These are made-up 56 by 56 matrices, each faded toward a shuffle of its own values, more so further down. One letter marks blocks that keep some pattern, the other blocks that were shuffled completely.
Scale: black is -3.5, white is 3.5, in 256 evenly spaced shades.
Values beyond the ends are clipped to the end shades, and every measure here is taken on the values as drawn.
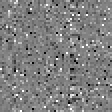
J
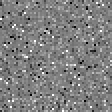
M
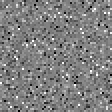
M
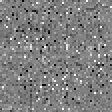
J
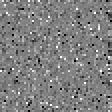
J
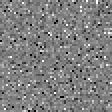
M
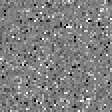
M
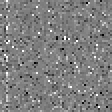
J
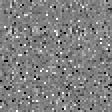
J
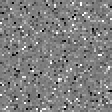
M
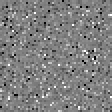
M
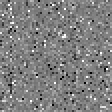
J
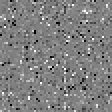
J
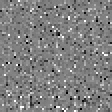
J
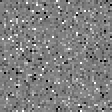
J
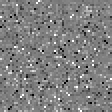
J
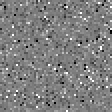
M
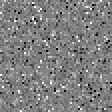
M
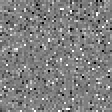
J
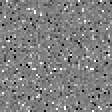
J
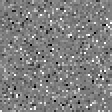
M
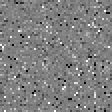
J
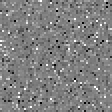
M
